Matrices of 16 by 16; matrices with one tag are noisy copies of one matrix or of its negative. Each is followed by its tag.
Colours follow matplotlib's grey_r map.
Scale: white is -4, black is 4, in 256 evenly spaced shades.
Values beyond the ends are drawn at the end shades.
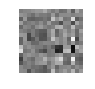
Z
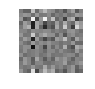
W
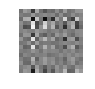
W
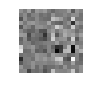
Z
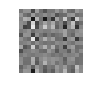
W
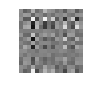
W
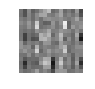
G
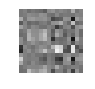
Z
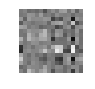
Z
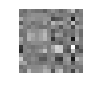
Z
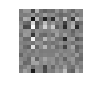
W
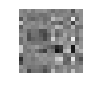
Z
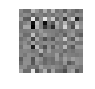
W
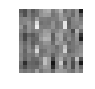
G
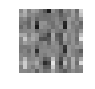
G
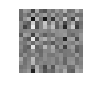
W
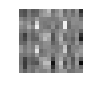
G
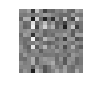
W
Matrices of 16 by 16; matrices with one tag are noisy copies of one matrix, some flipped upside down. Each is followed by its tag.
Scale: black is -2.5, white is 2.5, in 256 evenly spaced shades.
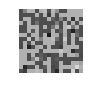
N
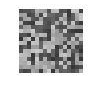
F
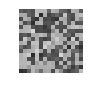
F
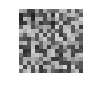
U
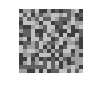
U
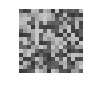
F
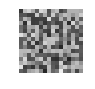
N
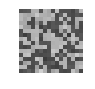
F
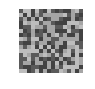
U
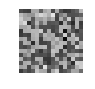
F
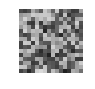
F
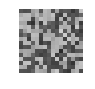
F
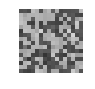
F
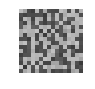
U
